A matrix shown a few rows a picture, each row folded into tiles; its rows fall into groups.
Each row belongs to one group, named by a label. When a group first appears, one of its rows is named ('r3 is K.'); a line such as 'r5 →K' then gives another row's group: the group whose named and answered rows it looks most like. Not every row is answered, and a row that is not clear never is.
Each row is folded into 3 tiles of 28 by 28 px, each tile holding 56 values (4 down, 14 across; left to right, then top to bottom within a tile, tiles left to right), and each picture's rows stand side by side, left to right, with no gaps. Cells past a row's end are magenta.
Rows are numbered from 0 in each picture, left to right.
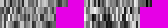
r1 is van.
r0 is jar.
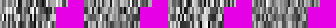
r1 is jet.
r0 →van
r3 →jar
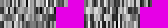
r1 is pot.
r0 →jet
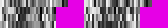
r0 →van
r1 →van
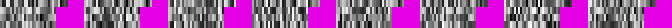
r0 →jar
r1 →van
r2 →van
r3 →pot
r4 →van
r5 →jar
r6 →jar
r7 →van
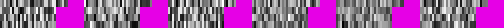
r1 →jar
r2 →pot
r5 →jar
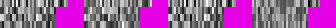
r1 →jet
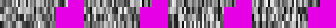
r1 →pot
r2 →pot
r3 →pot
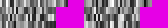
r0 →jar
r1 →jar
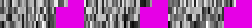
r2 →jet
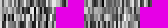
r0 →van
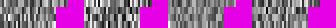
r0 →pot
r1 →van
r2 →jar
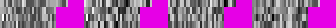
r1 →van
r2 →pot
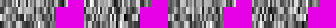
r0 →jet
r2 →jet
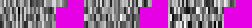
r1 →jet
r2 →van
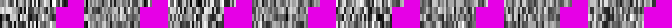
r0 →pot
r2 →jar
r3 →jar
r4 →jar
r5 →jet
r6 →pot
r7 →van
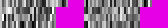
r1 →jet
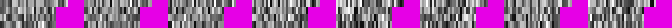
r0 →jet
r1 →jet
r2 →jet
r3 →jet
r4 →van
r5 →van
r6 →jet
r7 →van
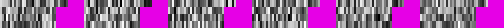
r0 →van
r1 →jar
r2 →pot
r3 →pot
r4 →jar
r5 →jet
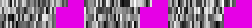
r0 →van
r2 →jar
